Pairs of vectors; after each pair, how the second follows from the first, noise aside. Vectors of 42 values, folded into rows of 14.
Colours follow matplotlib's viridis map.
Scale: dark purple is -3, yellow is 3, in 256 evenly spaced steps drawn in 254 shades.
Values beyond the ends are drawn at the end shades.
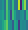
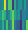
shuffled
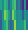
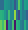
shuffled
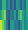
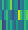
shuffled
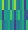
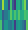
sign-scrambled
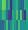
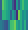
shuffled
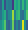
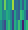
negated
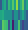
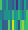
negated
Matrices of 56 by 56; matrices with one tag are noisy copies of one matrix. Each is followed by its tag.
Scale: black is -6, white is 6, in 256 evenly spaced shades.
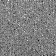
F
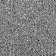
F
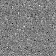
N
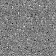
N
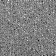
F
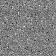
N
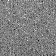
F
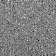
F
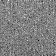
F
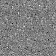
N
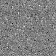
N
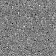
N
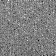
F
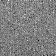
F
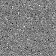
N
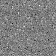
N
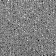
F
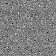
N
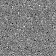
N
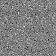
N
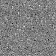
N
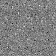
N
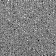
F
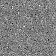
N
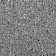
F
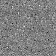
N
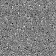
N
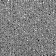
F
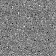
N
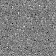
N
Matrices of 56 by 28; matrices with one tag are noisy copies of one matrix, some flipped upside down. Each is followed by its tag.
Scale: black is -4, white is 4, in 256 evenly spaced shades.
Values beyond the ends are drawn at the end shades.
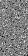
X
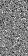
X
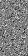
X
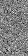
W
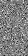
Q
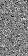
X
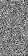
Q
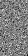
X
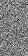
W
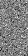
X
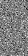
Q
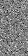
W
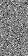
W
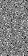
Q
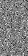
Q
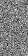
W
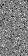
X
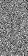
Q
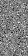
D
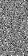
Q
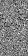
D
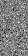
D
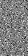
Q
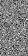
D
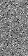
W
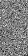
X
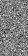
D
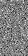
Q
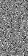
Q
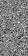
D
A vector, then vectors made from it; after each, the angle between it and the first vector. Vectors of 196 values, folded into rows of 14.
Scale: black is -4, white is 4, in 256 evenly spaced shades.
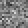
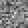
nearly parallel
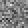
nearly opposite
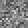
nearly parallel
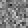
partly aligned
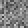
partly aligned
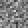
orthogonal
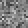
nearly parallel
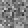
orthogonal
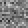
nearly opposite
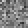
partly aligned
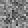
partly opposed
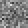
nearly opposite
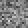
nearly parallel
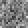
partly opposed
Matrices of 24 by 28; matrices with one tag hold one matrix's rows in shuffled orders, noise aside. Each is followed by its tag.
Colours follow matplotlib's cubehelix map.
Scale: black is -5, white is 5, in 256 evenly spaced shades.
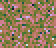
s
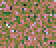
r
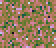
s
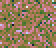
s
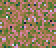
r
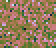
r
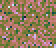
r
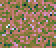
r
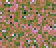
r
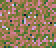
r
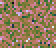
s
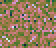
r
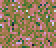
s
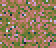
r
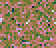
s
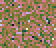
s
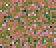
r
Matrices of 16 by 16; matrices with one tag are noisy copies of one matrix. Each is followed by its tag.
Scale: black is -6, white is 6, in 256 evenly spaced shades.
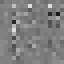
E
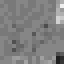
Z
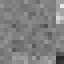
Z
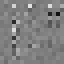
E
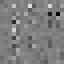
E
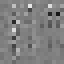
E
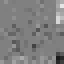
Z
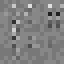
E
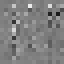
E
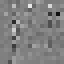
E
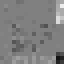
Z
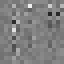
E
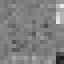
Z
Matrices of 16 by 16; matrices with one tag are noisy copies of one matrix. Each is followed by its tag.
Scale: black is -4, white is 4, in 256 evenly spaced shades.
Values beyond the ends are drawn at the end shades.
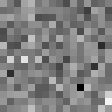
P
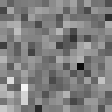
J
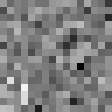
J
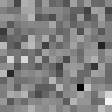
P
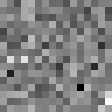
P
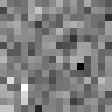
J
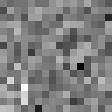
J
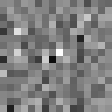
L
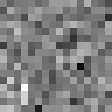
J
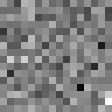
P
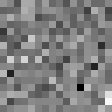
P
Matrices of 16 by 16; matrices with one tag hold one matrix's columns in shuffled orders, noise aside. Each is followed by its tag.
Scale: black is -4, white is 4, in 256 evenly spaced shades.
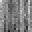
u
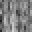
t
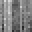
u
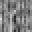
t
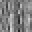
t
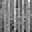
u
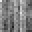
u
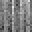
u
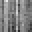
u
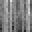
u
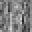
t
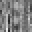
t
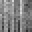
u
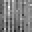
u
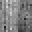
u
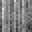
u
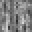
t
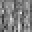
t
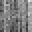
u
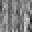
t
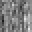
t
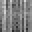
u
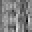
t
